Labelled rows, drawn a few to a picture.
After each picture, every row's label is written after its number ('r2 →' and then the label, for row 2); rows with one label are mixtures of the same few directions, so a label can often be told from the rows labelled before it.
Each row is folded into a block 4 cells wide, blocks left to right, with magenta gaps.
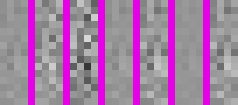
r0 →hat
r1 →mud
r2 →mud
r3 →hat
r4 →hat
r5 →hat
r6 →hat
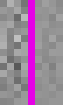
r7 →mud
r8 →mud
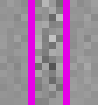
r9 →mud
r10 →mud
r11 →mud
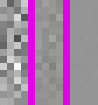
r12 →mud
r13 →mud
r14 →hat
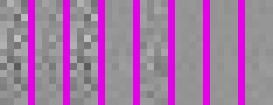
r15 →mud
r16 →mud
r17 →mud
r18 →hat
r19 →hat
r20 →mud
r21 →hat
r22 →hat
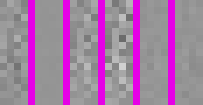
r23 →mud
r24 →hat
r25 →mud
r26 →mud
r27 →hat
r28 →hat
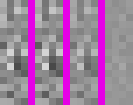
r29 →hat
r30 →hat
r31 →hat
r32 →mud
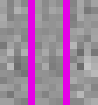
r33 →hat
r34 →hat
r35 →hat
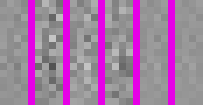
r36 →mud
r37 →mud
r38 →mud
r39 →hat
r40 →mud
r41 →mud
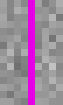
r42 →hat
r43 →mud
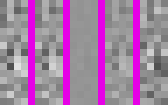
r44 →hat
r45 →hat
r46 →hat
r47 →hat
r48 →hat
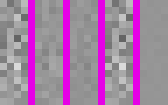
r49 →mud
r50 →hat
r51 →mud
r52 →mud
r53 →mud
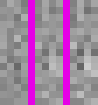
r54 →mud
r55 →hat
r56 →hat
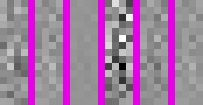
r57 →hat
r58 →mud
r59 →mud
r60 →mud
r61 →mud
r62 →mud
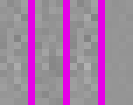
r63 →mud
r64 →hat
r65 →mud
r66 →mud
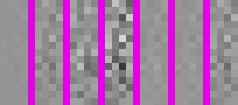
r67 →mud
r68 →mud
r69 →hat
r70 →mud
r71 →mud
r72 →mud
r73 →mud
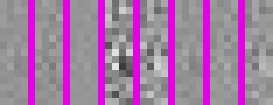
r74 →hat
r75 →mud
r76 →mud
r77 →hat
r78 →hat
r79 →hat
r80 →mud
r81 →hat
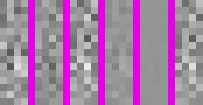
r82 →hat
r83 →mud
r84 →mud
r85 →hat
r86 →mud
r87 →mud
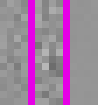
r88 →mud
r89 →hat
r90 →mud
